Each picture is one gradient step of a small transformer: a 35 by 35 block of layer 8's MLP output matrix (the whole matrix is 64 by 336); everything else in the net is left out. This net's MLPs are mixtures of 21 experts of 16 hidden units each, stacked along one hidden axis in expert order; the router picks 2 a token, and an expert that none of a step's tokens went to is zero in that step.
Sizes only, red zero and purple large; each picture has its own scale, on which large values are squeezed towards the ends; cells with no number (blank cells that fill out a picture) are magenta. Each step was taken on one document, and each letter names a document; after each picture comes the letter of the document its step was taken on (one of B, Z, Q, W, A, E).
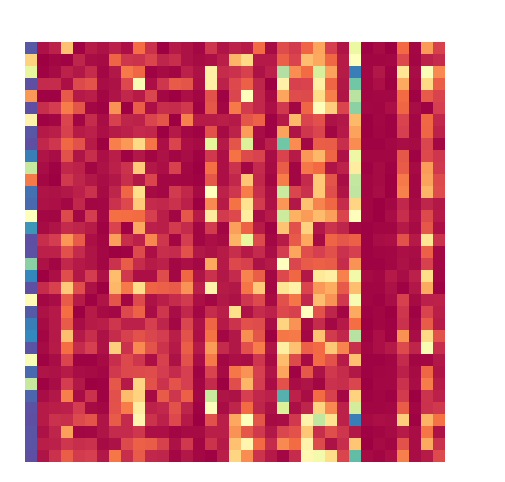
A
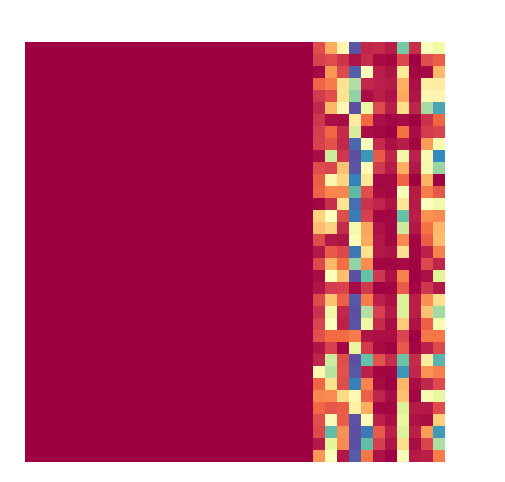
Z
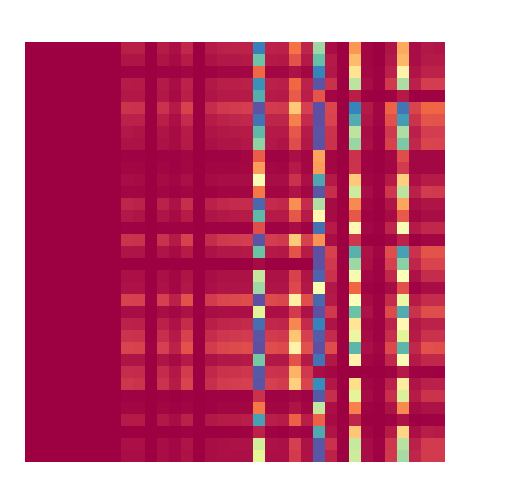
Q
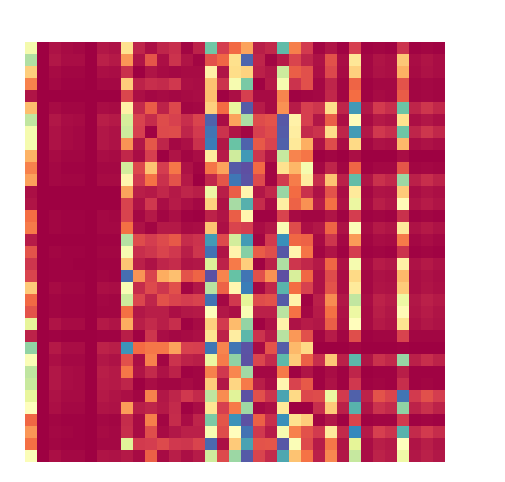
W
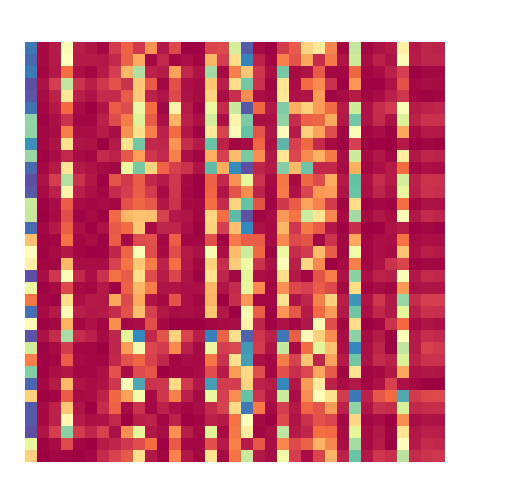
A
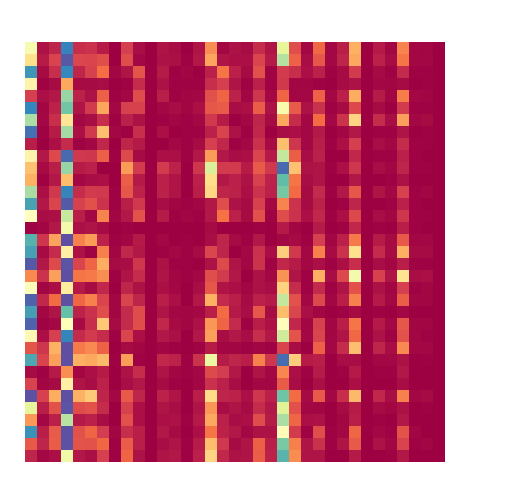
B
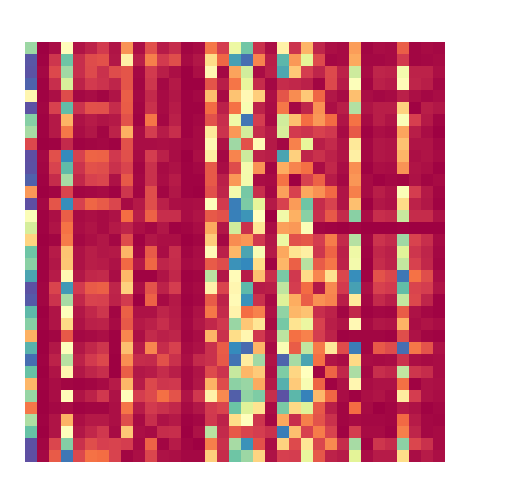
W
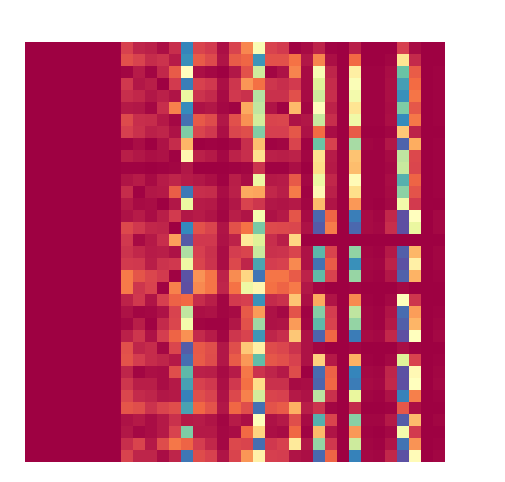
Q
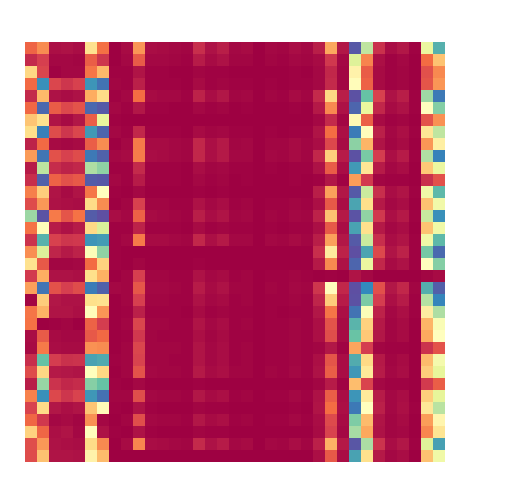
Z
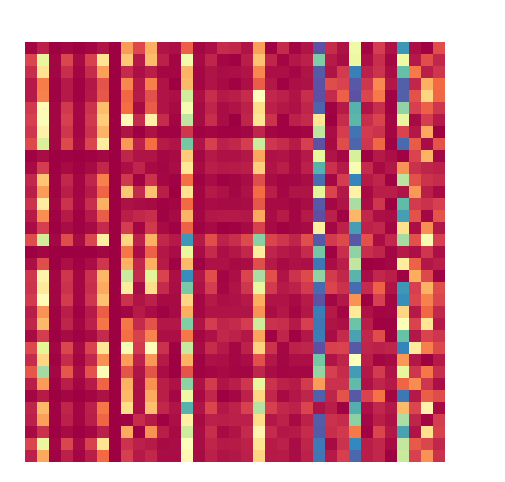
Q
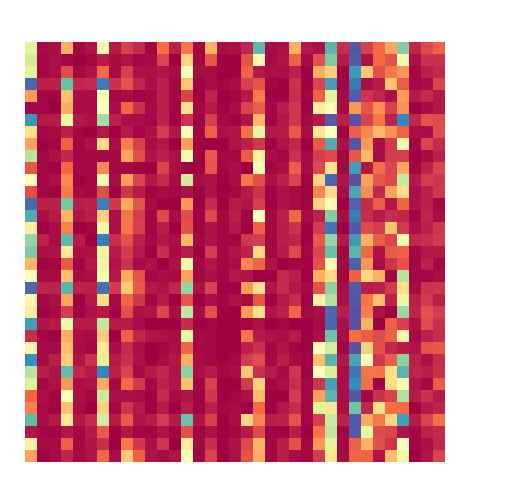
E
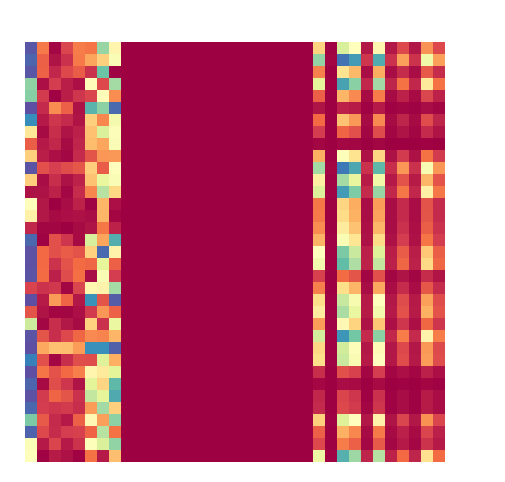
Z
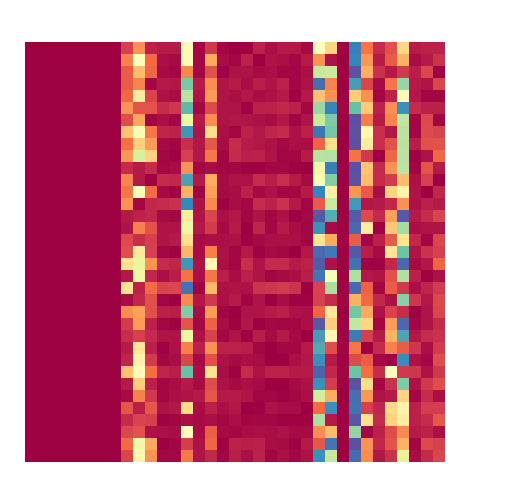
E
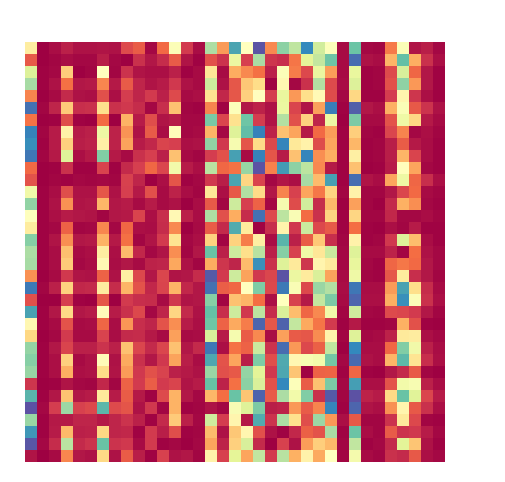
W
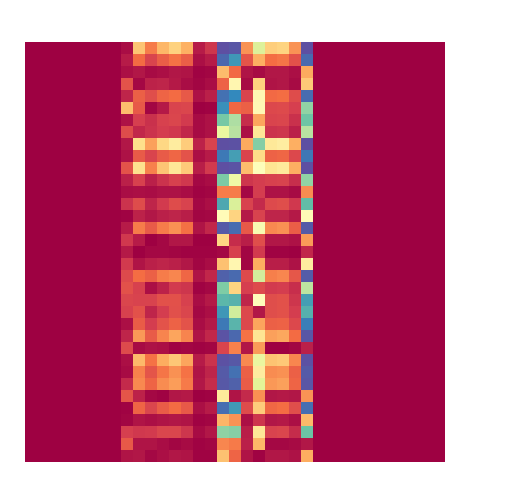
A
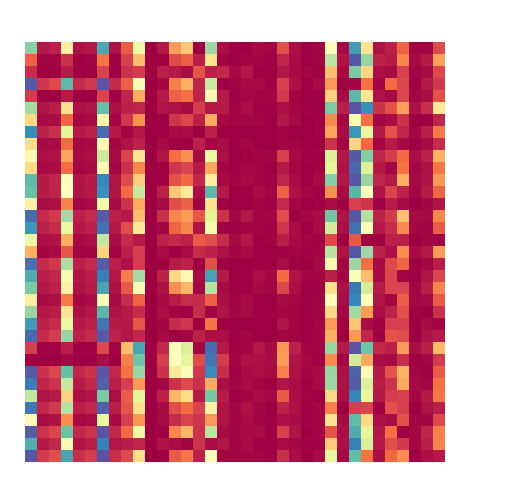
E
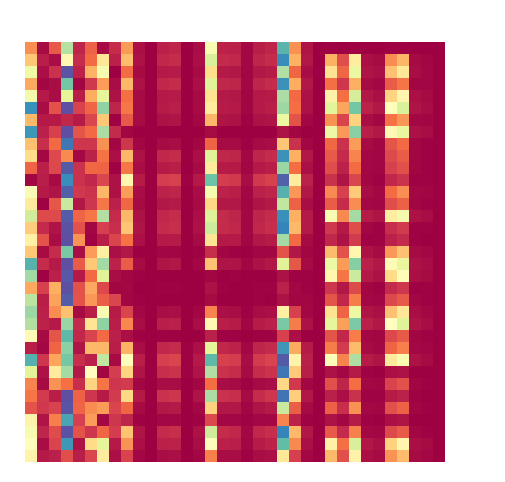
B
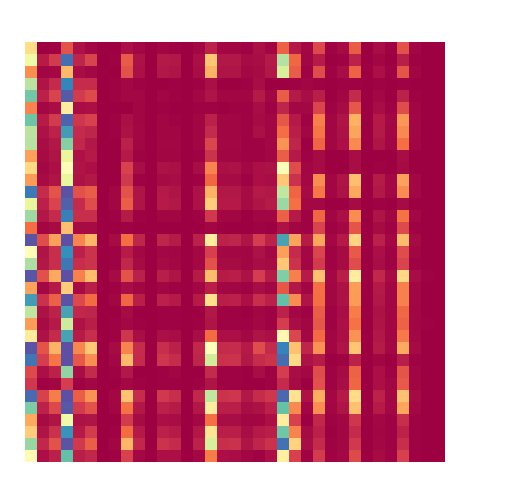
B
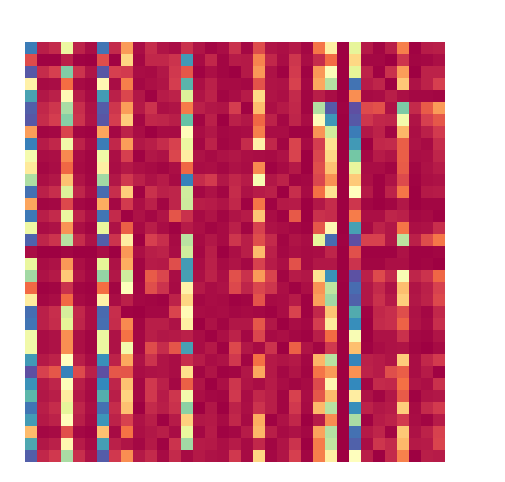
Q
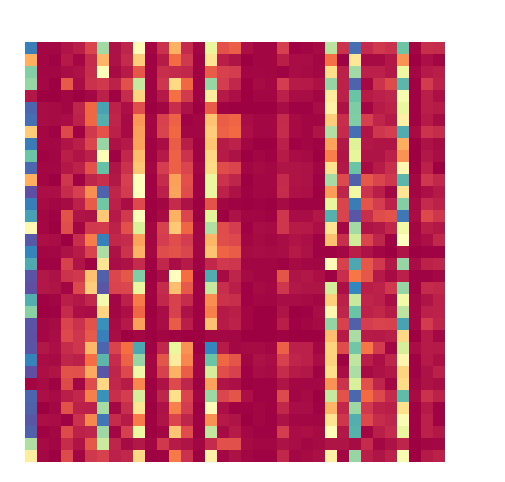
Z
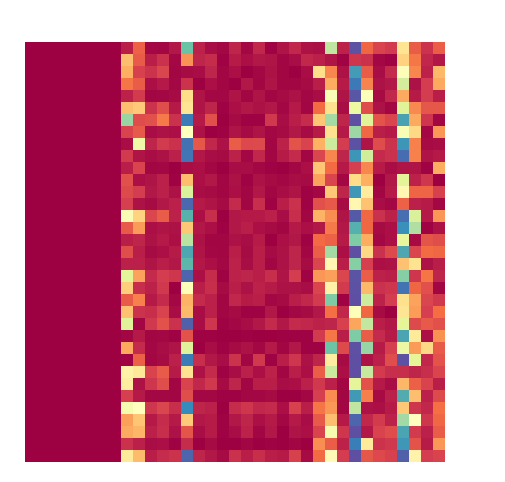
E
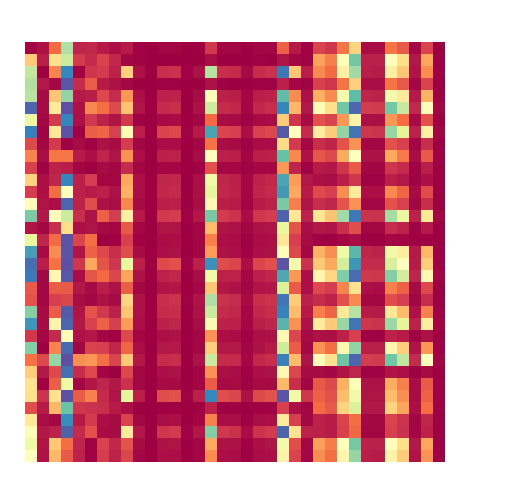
B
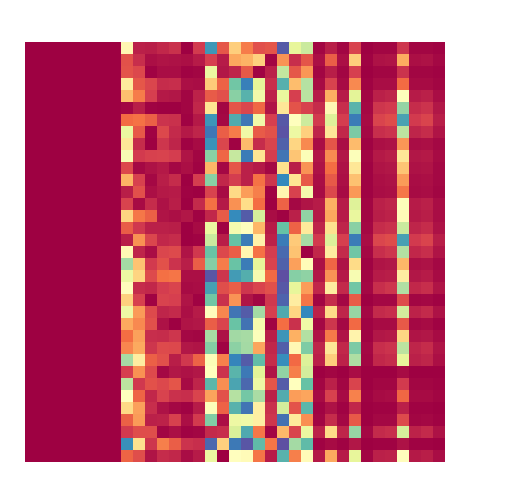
W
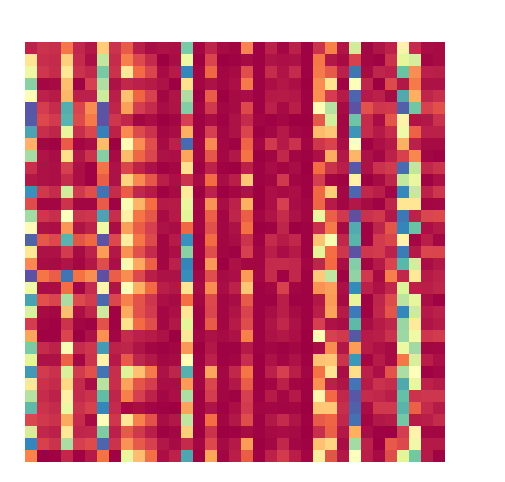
Q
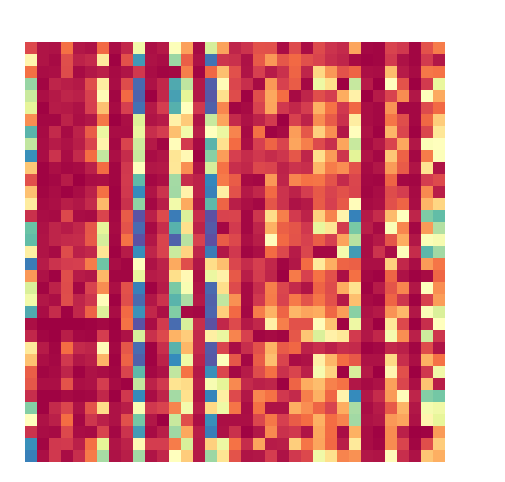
Z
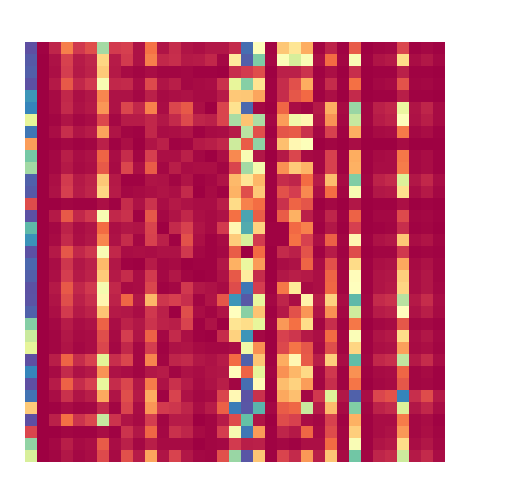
W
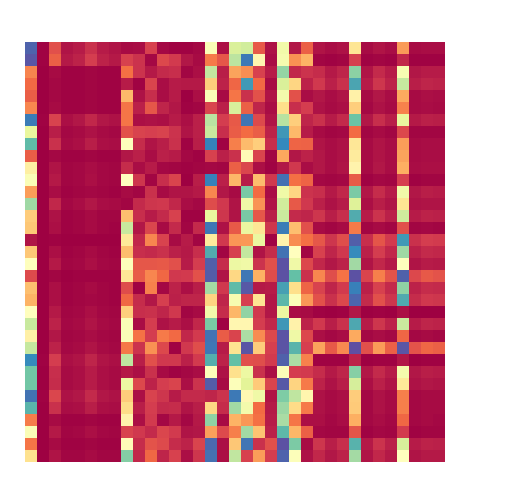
W
